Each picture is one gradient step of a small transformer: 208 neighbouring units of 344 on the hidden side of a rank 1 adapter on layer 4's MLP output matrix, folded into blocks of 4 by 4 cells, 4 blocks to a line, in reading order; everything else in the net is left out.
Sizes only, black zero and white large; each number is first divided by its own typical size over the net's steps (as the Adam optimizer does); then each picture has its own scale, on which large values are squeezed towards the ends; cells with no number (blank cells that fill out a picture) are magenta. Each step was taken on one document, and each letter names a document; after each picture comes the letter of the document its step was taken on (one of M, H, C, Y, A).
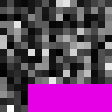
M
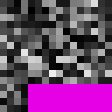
M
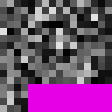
M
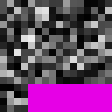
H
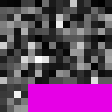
M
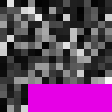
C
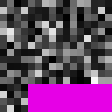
C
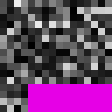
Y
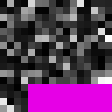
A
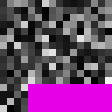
Y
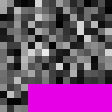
M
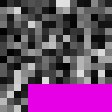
H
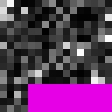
A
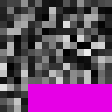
Y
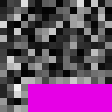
Y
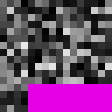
Y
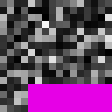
A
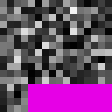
H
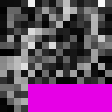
H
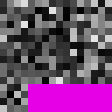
Y
